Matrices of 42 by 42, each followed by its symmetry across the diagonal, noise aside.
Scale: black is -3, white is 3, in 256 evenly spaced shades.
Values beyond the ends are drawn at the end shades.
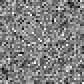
symmetric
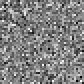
symmetric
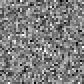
neither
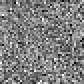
antisymmetric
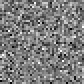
neither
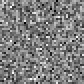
neither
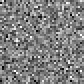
antisymmetric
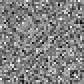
symmetric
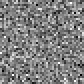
antisymmetric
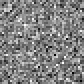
symmetric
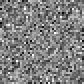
symmetric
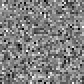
neither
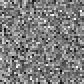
neither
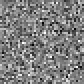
antisymmetric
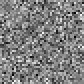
symmetric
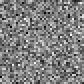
neither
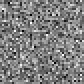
antisymmetric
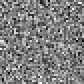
antisymmetric
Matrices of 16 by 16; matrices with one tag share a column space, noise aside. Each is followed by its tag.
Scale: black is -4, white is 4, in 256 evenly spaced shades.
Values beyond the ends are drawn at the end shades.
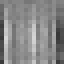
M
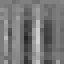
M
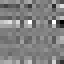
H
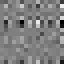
H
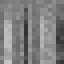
M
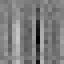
M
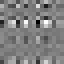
H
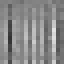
M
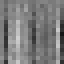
M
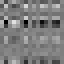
H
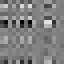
H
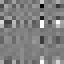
H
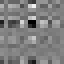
H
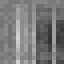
M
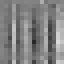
M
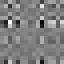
H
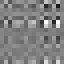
H
